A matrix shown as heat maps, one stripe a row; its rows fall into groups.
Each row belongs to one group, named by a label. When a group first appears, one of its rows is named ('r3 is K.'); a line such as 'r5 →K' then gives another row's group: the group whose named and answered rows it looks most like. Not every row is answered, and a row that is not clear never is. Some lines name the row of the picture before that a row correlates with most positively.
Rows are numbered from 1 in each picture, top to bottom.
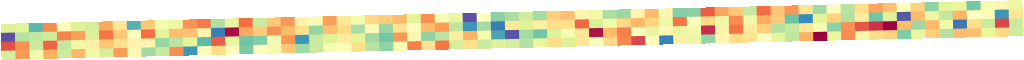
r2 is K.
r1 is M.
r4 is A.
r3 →A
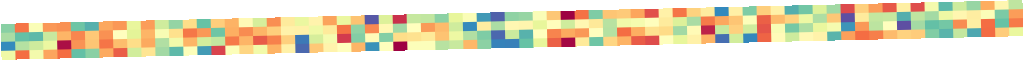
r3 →K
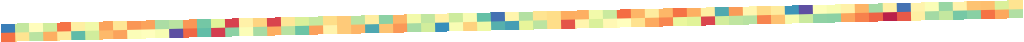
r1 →K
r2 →M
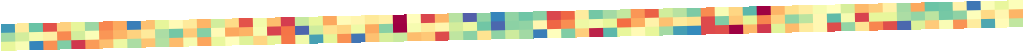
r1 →M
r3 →A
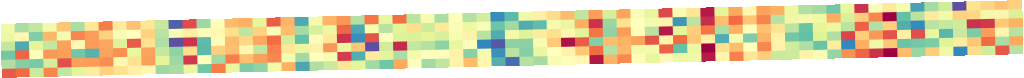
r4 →M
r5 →K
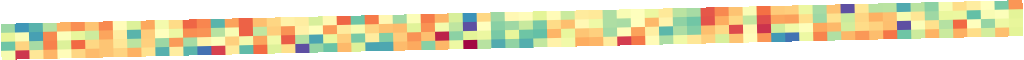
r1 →K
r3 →A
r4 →A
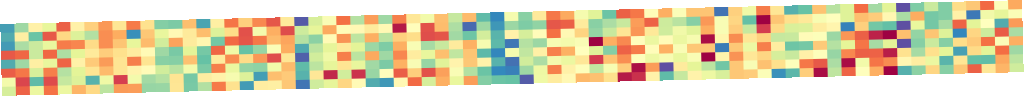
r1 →K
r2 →M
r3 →K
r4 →A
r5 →K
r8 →A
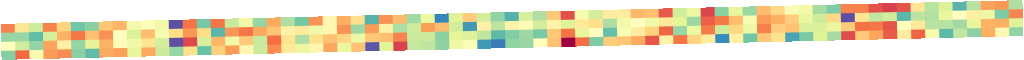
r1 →M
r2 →K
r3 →M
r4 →M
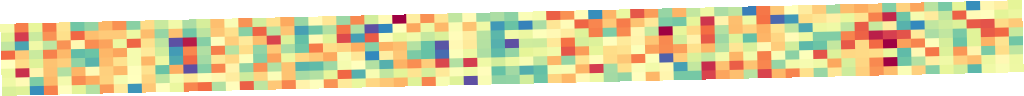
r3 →K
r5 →M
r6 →A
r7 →A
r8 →M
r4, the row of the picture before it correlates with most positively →1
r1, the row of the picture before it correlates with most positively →4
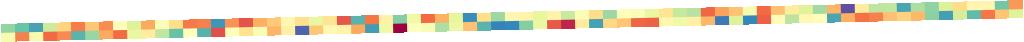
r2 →M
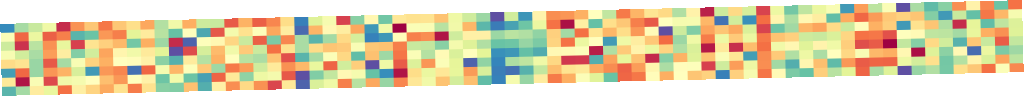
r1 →K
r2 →M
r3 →A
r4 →M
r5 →A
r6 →M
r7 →A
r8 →K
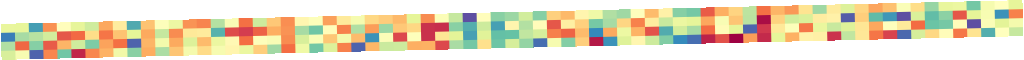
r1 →M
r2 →K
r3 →M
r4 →A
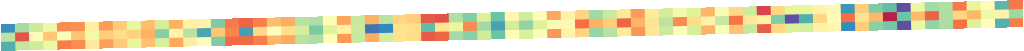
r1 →K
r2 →A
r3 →K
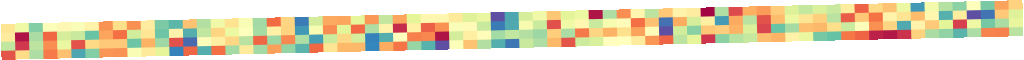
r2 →M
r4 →M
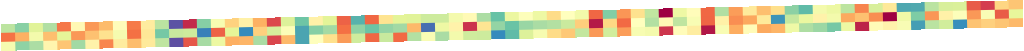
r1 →K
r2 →A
